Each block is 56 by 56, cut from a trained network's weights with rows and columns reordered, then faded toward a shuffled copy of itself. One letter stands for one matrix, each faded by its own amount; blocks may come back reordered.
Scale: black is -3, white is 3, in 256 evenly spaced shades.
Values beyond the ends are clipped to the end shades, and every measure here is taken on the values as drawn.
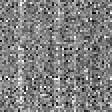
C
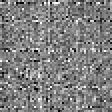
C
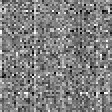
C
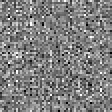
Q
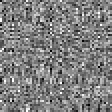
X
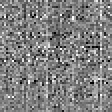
C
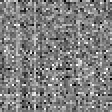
C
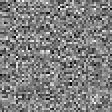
X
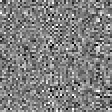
X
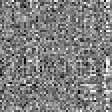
Q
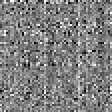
C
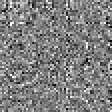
Q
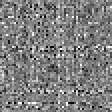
C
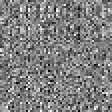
X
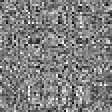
X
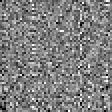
Q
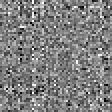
Q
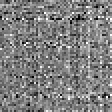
C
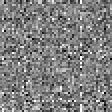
Q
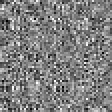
X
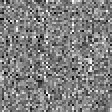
Q
